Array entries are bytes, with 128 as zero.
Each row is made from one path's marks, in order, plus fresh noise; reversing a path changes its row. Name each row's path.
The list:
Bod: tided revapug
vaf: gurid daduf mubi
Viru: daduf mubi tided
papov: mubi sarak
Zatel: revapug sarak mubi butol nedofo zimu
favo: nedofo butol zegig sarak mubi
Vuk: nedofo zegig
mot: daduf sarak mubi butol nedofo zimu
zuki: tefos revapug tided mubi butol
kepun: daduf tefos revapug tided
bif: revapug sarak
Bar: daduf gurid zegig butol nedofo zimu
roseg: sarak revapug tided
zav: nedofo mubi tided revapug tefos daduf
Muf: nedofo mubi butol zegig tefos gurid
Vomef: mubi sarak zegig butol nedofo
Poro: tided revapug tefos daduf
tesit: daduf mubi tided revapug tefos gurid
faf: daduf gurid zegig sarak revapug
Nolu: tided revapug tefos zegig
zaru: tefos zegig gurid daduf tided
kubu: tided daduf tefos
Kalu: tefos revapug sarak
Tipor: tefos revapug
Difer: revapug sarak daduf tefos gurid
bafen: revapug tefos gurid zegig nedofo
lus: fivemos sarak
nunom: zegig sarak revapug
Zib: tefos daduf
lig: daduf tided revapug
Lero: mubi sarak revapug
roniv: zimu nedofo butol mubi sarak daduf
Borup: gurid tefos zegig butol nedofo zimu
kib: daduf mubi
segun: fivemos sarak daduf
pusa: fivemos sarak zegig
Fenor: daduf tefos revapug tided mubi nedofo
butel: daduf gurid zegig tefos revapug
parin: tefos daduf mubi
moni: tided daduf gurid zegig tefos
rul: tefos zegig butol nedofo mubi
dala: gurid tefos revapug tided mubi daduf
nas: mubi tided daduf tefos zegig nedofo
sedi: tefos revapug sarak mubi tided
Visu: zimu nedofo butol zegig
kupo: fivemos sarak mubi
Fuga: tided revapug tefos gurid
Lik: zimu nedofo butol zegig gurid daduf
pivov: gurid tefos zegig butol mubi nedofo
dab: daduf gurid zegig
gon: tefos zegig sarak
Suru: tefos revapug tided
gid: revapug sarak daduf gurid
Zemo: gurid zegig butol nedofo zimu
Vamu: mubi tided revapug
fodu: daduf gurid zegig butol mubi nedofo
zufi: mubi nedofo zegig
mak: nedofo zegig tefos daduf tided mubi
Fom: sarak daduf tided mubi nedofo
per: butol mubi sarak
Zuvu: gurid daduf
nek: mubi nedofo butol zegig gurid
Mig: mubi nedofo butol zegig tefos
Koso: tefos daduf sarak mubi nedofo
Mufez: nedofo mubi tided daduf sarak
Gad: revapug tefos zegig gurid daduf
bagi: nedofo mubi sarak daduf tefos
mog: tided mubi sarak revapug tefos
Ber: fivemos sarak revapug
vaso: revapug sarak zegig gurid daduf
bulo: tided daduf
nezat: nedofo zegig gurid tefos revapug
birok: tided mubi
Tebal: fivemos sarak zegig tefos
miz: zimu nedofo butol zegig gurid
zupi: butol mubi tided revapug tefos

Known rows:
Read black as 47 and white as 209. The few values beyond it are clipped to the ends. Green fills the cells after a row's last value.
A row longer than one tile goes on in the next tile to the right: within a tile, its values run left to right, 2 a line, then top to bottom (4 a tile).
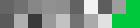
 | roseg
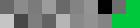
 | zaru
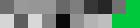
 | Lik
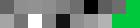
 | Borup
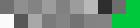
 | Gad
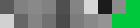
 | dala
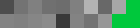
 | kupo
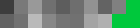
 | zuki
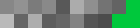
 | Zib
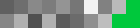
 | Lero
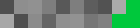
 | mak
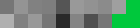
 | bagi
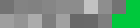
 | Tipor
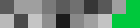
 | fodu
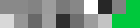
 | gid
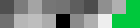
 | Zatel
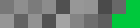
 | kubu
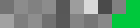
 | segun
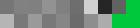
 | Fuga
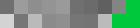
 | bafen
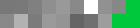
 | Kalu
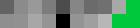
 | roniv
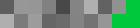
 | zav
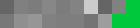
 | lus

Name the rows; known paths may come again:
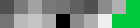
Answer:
Zatel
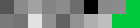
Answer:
Visu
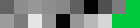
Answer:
Zemo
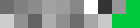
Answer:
faf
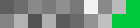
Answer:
Lero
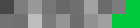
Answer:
zupi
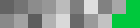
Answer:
nunom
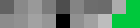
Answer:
roniv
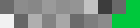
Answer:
butel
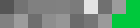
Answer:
mog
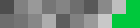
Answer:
favo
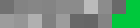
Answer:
Tipor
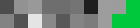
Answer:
rul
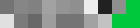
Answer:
vaso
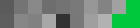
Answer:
per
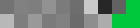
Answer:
Fuga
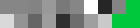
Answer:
gid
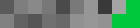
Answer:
Viru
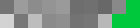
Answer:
bafen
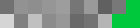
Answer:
nezat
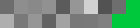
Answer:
Poro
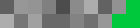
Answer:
zav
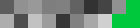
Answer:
nek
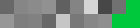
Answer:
kepun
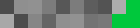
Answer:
mak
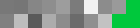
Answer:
bif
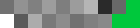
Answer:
Gad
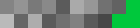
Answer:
Zib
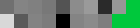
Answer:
vaf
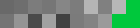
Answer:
papov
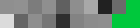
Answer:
Zuvu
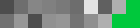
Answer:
sedi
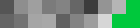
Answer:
Vomef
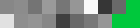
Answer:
Difer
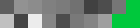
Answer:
Muf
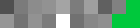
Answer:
Nolu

